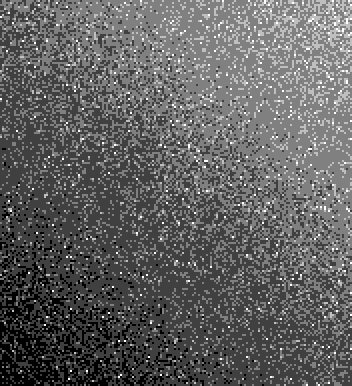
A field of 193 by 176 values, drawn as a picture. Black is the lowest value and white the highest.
Odd rows or columns: none. Ninth with the lowest average: bottom left. Stripes: none. Ninth with the highest average: top right. Slope: up to the top right.
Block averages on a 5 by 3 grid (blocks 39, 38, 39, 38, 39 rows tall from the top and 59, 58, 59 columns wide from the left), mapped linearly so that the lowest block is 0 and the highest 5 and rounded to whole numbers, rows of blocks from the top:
3 4 5 / 2 3 4 / 2 3 4 / 1 2 3 / 0 1 2
